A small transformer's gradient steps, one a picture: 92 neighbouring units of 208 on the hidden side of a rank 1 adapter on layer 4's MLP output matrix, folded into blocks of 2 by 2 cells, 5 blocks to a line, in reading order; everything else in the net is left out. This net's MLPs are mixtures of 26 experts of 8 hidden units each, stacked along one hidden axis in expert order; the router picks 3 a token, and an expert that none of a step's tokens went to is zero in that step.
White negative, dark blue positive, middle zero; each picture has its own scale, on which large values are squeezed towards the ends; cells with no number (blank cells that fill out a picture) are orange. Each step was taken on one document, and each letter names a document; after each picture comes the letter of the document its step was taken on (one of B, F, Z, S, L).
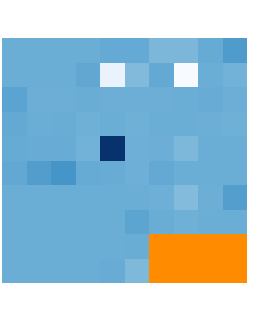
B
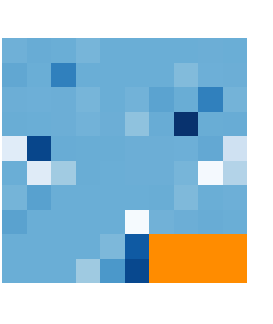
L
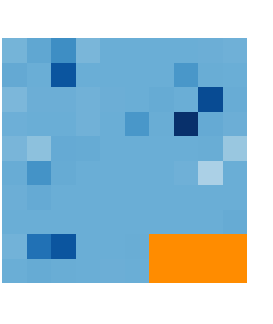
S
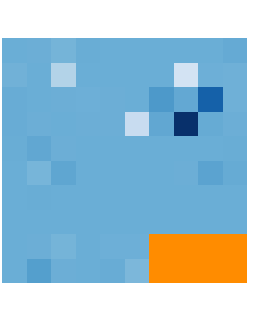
S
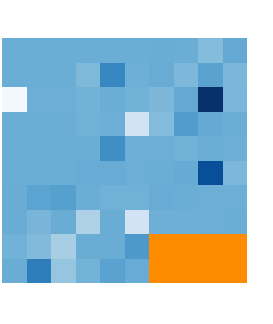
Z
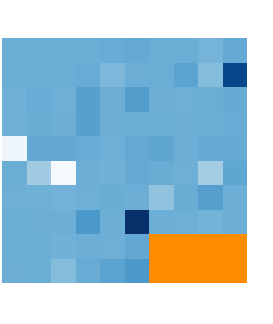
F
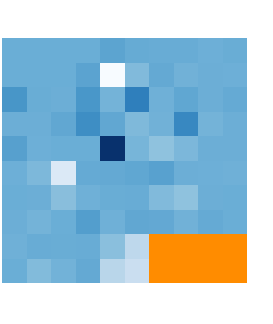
Z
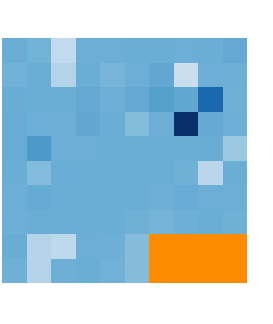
S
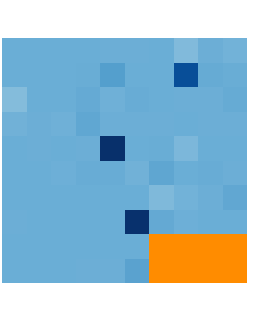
B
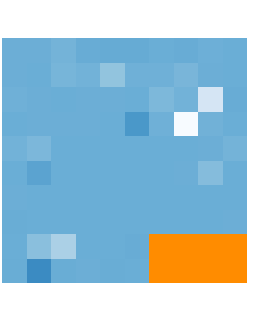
S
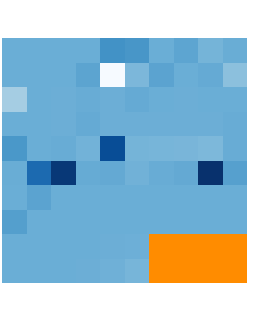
F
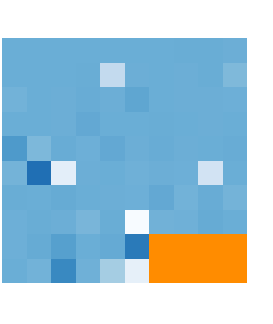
F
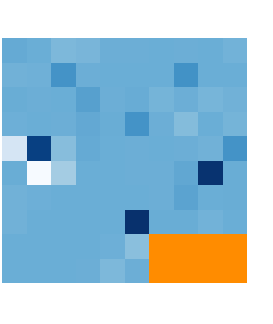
L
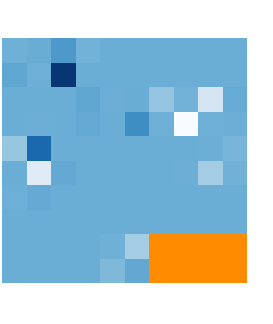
L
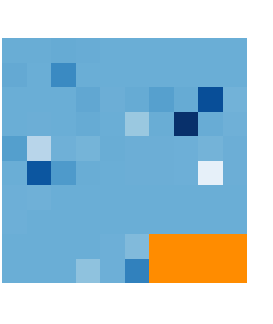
L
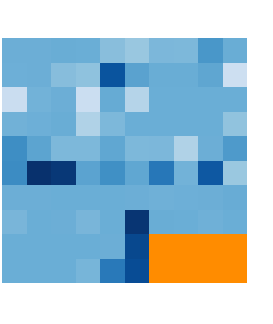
F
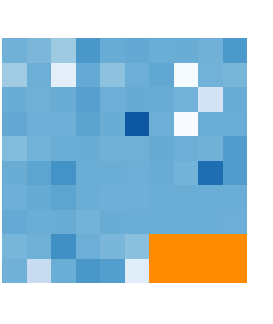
S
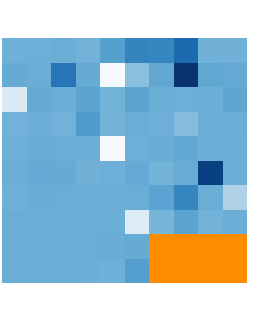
B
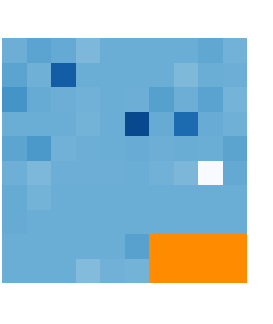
S
